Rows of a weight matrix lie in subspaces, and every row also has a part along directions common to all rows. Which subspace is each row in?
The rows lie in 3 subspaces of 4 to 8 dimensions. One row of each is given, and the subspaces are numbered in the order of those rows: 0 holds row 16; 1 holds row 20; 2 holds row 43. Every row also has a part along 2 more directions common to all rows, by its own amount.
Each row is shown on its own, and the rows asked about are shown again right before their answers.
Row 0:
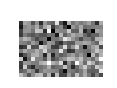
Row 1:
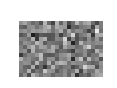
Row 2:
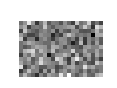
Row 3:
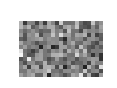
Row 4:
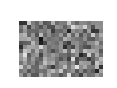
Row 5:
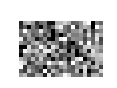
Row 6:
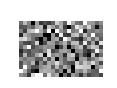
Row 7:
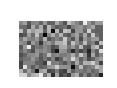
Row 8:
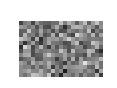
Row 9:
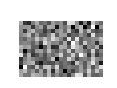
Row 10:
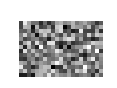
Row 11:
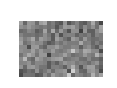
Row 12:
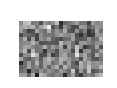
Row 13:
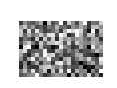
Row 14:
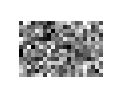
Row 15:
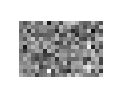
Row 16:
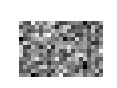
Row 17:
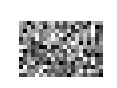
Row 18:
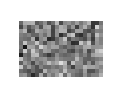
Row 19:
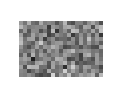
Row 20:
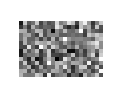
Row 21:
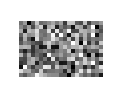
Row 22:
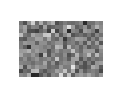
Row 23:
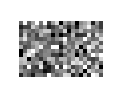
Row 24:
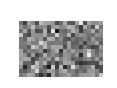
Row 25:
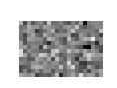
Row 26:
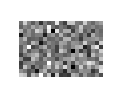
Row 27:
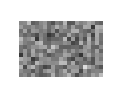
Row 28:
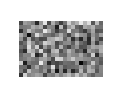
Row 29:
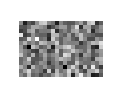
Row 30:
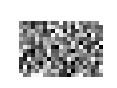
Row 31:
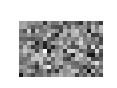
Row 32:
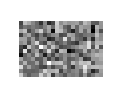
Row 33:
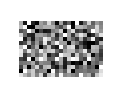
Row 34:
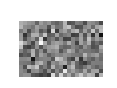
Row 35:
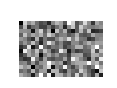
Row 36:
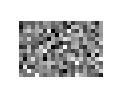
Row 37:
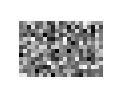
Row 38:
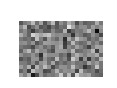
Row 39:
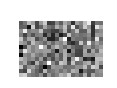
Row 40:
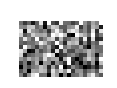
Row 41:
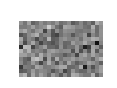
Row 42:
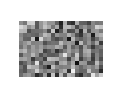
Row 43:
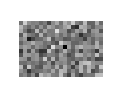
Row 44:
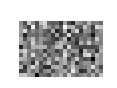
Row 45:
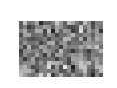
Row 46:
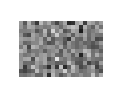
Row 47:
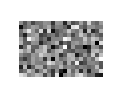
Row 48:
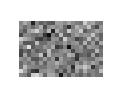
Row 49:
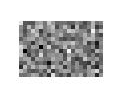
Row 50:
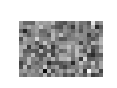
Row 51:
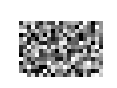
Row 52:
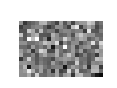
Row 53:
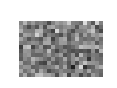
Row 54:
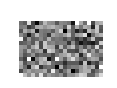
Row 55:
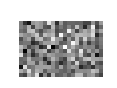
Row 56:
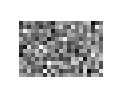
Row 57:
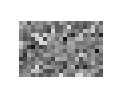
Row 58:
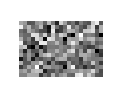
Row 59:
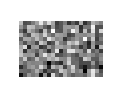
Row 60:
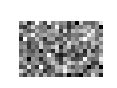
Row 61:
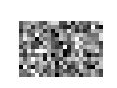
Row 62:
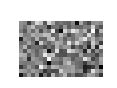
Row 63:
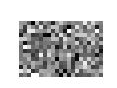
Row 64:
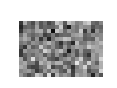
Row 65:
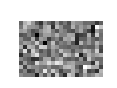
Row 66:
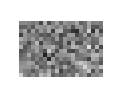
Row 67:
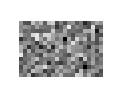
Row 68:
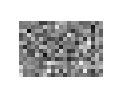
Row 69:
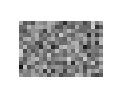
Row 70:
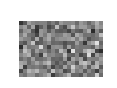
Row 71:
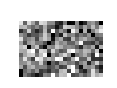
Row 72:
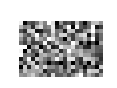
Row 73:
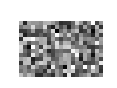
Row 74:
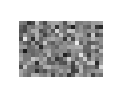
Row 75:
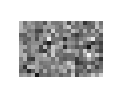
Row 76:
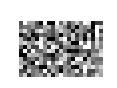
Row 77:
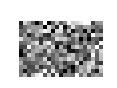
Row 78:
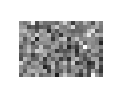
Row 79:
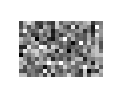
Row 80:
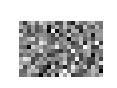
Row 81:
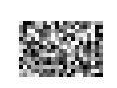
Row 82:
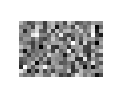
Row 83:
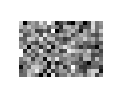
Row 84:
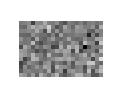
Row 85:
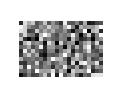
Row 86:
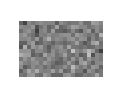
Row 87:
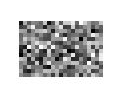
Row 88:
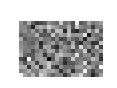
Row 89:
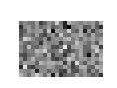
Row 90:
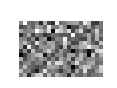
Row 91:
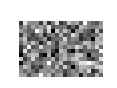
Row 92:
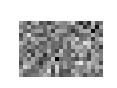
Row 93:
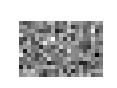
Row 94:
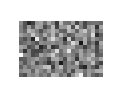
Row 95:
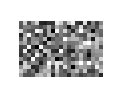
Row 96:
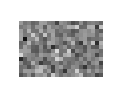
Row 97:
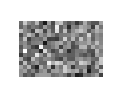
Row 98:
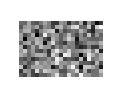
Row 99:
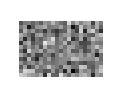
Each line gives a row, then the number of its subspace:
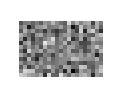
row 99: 1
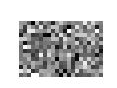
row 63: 0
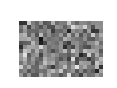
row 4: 0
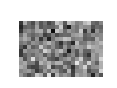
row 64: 2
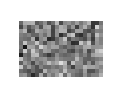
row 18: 0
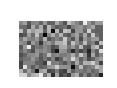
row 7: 2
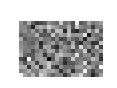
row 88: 1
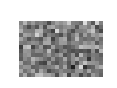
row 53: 2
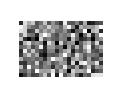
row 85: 2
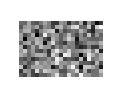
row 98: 2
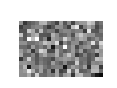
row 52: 2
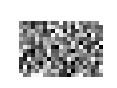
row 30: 1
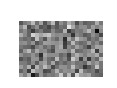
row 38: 0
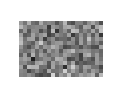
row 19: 0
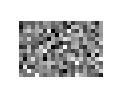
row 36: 2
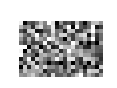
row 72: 1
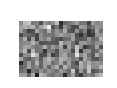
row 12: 2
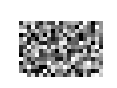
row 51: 2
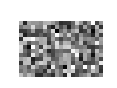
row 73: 2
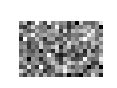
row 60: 1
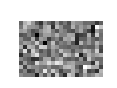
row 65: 2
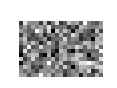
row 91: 2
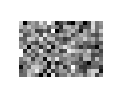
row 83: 2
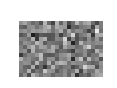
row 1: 0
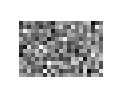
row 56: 2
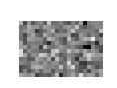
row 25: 2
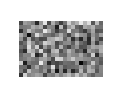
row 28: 1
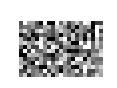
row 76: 0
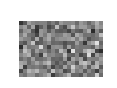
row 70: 0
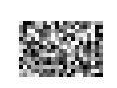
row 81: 2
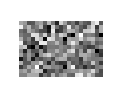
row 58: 0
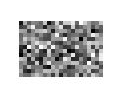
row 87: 1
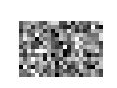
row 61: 2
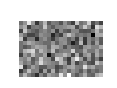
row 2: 1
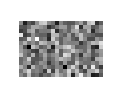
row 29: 2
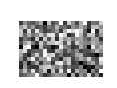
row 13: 1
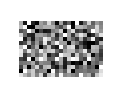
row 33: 1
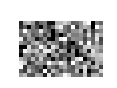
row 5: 2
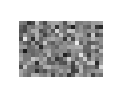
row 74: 2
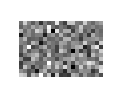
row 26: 2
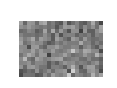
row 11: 1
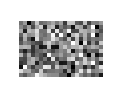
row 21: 2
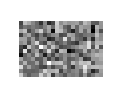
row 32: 1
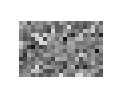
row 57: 0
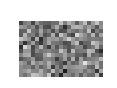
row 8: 0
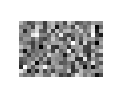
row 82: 0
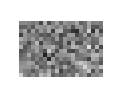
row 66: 1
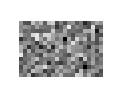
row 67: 0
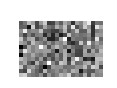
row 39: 2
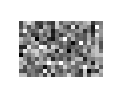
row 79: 2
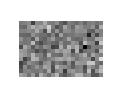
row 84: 2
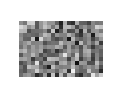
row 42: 2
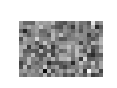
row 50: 2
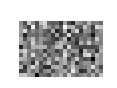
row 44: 2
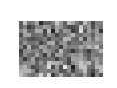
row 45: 1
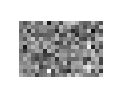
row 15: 1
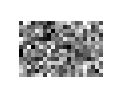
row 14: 0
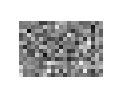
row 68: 1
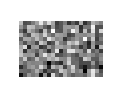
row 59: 1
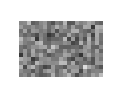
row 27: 0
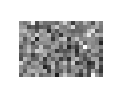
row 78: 2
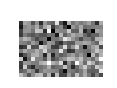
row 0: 2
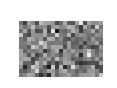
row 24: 1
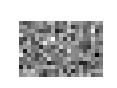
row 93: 1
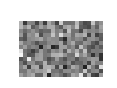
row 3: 1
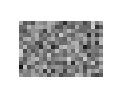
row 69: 2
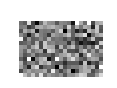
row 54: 1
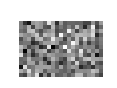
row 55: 2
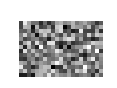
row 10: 2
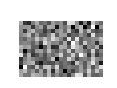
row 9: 1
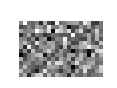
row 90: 0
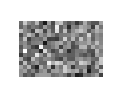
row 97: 1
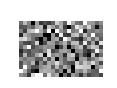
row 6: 0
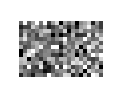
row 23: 1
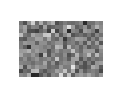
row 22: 0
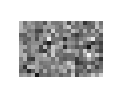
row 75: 2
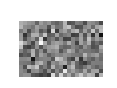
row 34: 0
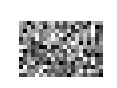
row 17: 2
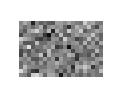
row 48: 0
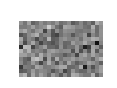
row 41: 2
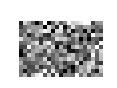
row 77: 1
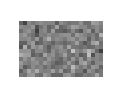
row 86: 0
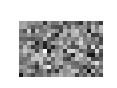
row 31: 1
